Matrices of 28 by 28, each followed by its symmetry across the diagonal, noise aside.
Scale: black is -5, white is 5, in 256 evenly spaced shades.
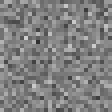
neither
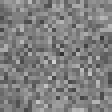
antisymmetric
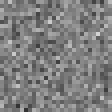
neither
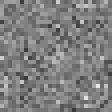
symmetric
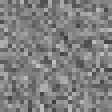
antisymmetric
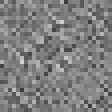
symmetric
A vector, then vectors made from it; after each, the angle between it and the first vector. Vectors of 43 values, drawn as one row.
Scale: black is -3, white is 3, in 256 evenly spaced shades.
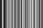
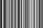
nearly parallel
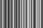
partly aligned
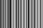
orthogonal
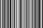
orthogonal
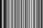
nearly parallel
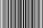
orthogonal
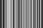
partly aligned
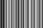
partly aligned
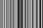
orthogonal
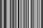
partly aligned
